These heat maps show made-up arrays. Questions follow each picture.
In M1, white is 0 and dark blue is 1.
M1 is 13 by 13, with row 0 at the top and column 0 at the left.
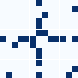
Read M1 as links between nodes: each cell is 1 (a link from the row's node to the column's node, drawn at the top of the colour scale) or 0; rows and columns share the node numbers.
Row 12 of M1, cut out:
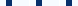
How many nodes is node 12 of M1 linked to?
3
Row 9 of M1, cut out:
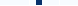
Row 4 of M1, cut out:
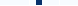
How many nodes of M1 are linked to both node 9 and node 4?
1
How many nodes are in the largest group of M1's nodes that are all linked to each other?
2
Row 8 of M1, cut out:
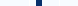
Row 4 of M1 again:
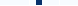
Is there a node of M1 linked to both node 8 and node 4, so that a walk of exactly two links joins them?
yes
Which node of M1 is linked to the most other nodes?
node 6
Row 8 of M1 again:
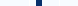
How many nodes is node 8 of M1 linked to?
1
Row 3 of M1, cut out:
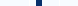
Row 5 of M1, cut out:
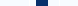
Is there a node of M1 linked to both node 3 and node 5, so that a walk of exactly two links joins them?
yes
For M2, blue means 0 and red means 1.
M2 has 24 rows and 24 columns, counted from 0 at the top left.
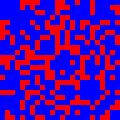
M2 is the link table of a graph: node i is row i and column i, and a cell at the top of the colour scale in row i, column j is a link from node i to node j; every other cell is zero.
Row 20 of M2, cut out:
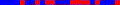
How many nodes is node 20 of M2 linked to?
10
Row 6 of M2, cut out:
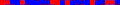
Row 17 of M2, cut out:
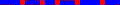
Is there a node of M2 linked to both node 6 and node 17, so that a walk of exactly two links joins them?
yes
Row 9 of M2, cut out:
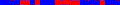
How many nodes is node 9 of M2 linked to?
9
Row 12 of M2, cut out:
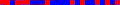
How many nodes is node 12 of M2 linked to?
11
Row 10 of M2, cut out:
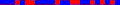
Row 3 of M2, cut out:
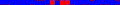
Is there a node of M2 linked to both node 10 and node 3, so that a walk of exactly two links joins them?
no
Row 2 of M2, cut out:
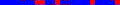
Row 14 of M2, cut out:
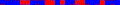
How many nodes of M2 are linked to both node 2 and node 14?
0
